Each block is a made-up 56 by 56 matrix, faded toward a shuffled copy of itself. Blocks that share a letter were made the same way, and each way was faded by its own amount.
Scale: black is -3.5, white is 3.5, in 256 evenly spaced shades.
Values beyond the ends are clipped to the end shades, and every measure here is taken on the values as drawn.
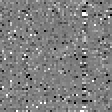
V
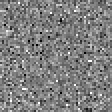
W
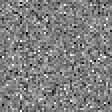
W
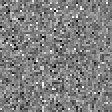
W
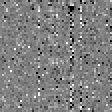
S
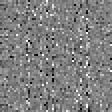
S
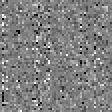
S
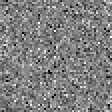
W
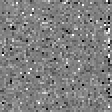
V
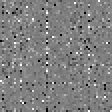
V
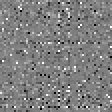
V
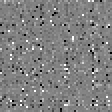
V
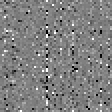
S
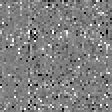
V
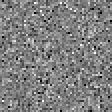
W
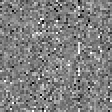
W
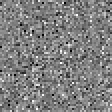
W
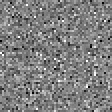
W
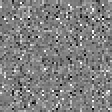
S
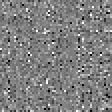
S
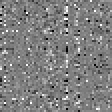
S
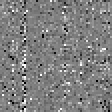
S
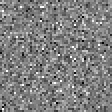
W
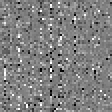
S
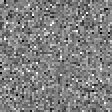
W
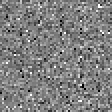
W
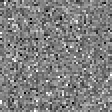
W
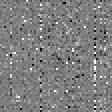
S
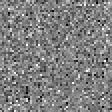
W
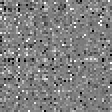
V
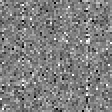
W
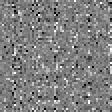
S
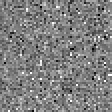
W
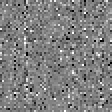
S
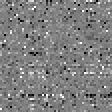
V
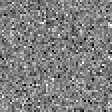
W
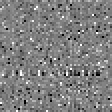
V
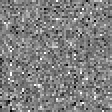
W
